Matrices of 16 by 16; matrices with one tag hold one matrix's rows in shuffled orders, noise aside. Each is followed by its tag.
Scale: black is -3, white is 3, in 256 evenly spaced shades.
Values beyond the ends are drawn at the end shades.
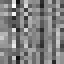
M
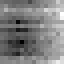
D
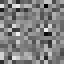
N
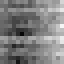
D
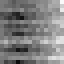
D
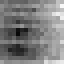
D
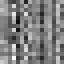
M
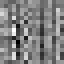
M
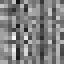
M
